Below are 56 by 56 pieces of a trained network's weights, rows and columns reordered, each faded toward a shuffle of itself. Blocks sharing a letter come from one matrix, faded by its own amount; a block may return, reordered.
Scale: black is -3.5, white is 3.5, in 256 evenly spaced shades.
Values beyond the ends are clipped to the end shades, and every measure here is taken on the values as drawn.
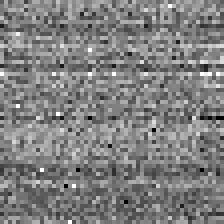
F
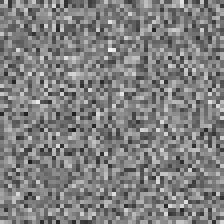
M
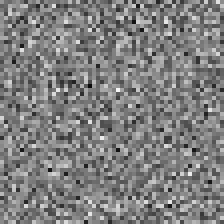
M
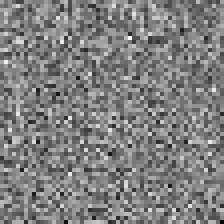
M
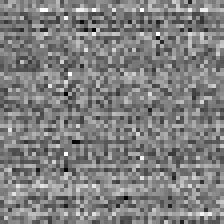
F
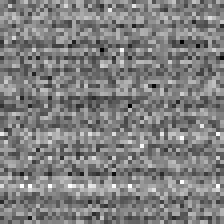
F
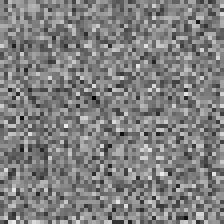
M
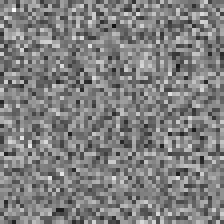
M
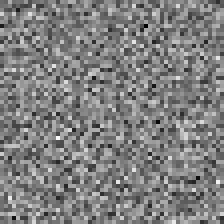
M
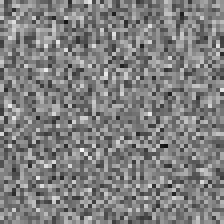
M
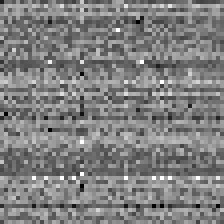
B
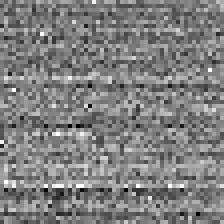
F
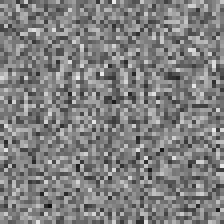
M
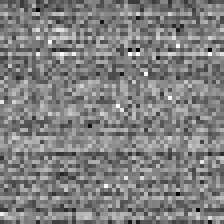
F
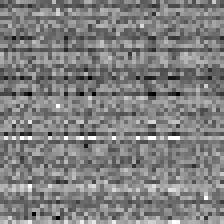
B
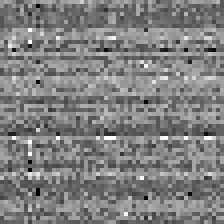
B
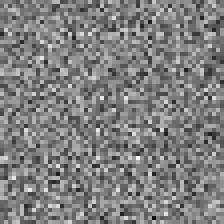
M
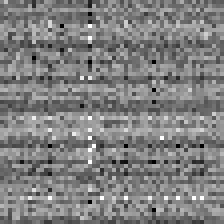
B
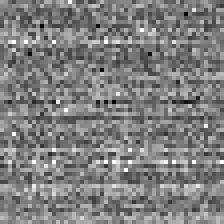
F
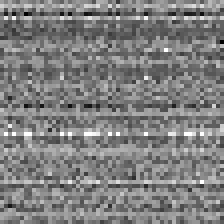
B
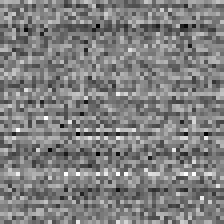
F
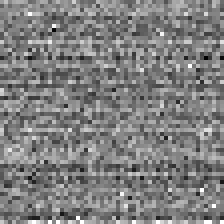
F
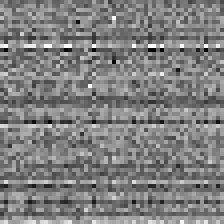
B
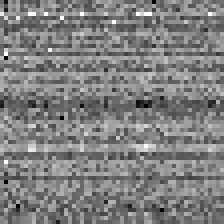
B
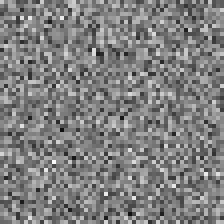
M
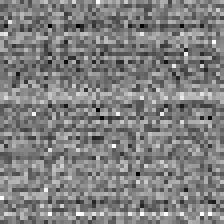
F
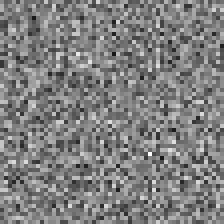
M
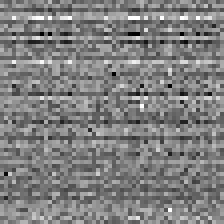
B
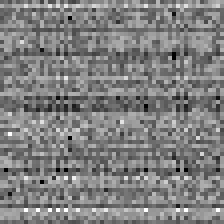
B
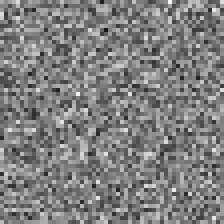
M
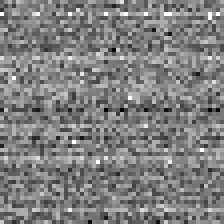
F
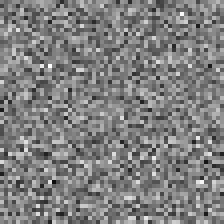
M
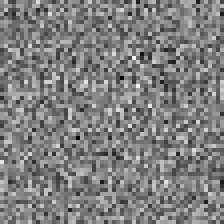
M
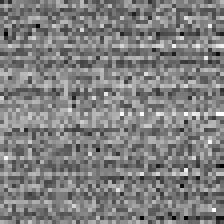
F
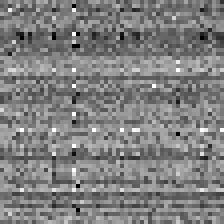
B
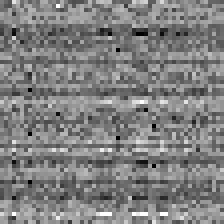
B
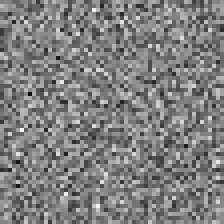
M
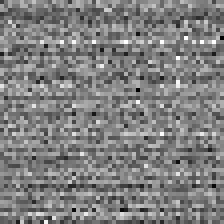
F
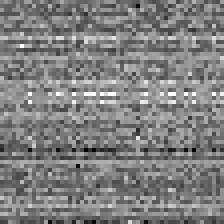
B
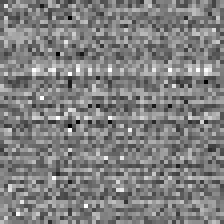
F
